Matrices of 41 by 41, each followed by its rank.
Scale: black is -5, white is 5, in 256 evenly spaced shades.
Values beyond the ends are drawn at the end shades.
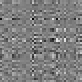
three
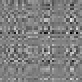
three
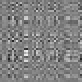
three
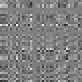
three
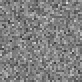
full rank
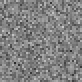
full rank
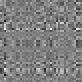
three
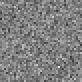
full rank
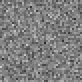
full rank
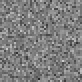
full rank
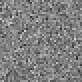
full rank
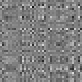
three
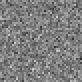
full rank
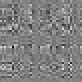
three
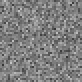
full rank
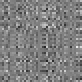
three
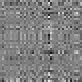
three
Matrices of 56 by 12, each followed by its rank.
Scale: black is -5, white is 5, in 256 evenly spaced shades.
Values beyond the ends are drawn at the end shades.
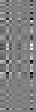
one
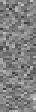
full rank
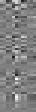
two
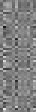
two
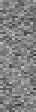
full rank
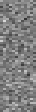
full rank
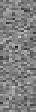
full rank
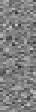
full rank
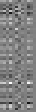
two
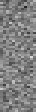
full rank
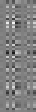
one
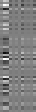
one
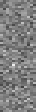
full rank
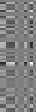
one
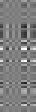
one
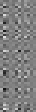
two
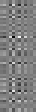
one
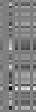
one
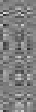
two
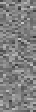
full rank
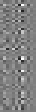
two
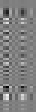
one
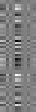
one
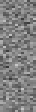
full rank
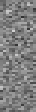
full rank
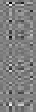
two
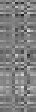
two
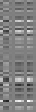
one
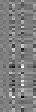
two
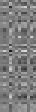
two
